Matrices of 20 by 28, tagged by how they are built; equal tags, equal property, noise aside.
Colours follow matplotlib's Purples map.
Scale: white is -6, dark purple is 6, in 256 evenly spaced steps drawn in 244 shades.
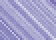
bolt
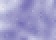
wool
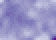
wool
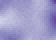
wool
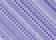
bolt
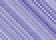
bolt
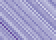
bolt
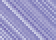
bolt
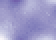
wool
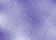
wool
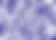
wool
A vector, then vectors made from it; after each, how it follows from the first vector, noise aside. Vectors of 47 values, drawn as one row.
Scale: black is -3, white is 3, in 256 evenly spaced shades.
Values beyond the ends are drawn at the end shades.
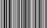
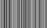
shrunk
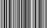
copied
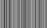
shrunk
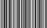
copied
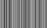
shrunk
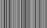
shrunk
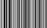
copied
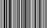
copied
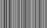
shrunk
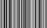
copied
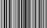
copied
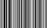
copied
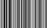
copied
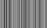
shrunk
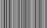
shrunk
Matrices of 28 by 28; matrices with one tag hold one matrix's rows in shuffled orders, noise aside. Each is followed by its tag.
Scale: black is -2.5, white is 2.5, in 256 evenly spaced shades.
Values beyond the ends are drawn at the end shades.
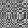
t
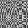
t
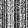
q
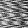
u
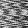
u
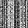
q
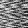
u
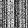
q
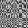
t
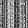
q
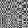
t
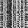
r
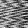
u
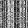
q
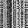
r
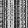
q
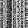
r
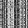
q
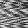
u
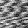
u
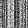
q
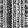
r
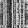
r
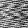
u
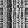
r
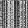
q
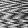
u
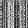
q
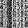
r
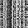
r
